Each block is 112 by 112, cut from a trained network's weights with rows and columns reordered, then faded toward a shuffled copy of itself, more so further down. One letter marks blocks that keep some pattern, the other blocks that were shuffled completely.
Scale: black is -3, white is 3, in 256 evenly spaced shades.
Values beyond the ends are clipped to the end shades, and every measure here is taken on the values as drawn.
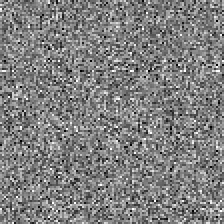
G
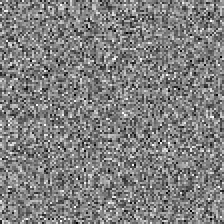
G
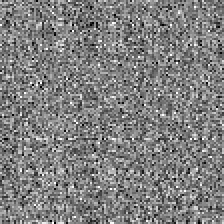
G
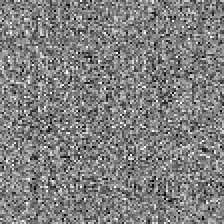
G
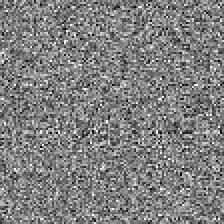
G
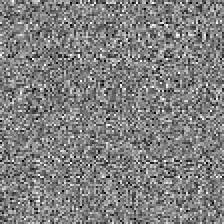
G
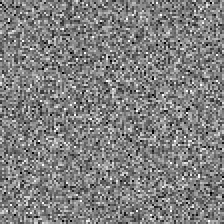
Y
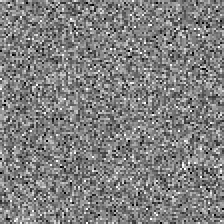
Y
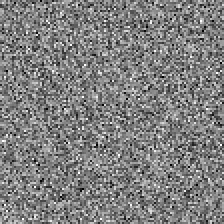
Y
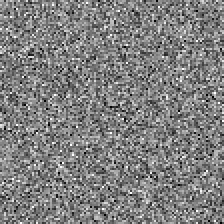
Y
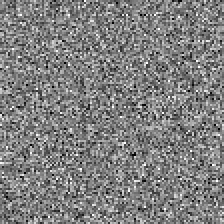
G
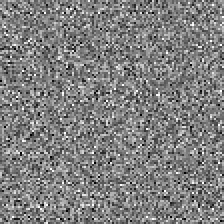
G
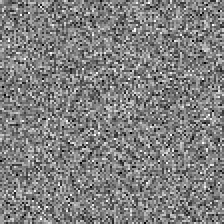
Y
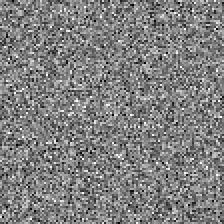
Y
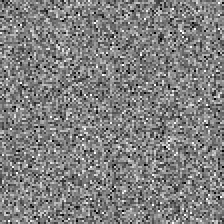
Y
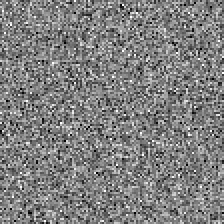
Y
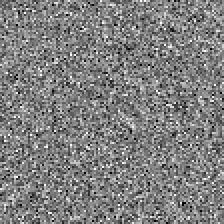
Y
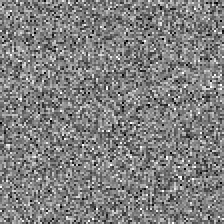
Y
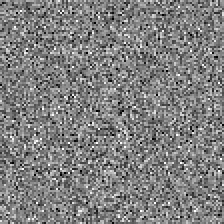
G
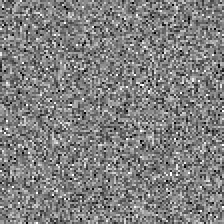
Y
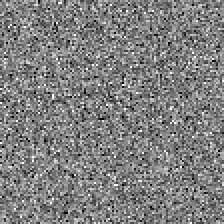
Y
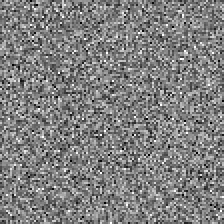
Y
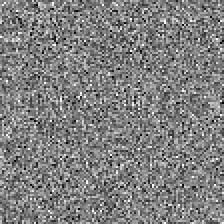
G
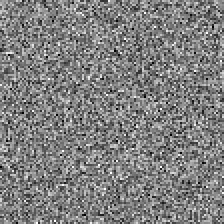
Y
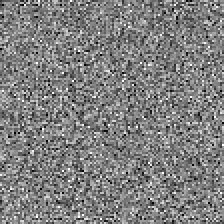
G
